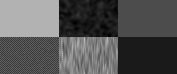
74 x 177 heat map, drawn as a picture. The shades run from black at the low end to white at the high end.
It is made of 2 by 3 panels. Panel 1,1: high, flat. Panel 1,2: very low, blotchy, faint in contrast. Panel 1,3: low, flat. Panel 2,1: low, checkered. Panel 2,2: middling, streaked downward. Panel 2,3: very low, flat.
